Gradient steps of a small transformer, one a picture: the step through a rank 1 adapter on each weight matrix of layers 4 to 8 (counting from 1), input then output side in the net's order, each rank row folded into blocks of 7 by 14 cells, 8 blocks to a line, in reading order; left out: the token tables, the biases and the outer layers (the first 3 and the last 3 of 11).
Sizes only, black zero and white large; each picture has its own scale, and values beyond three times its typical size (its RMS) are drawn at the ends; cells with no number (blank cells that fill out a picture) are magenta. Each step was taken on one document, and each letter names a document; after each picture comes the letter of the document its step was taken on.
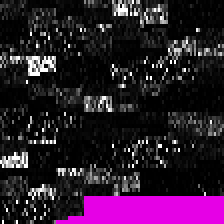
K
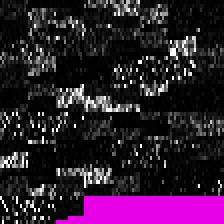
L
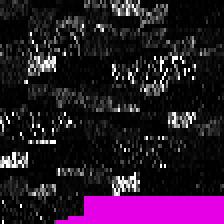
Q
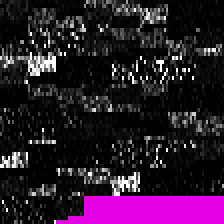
Q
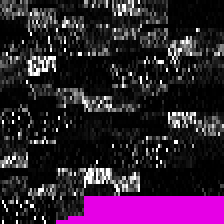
K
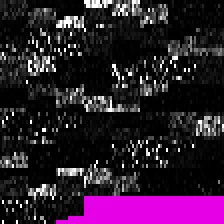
K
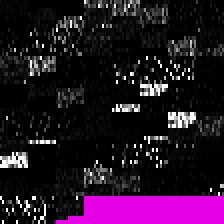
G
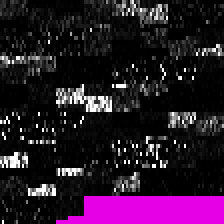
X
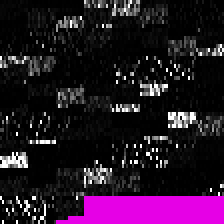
G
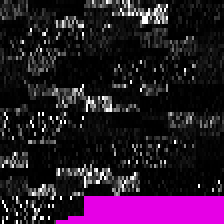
L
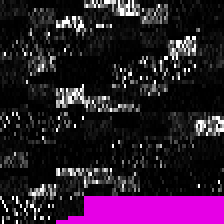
L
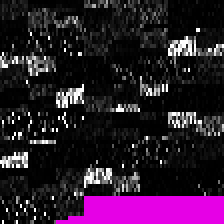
K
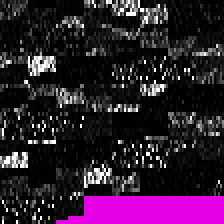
L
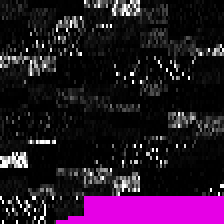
G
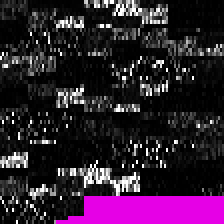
K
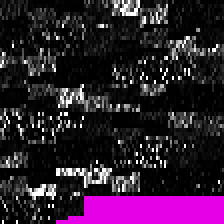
L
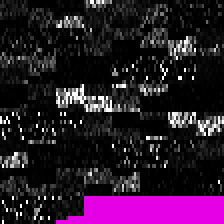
X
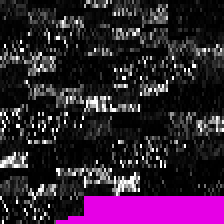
L
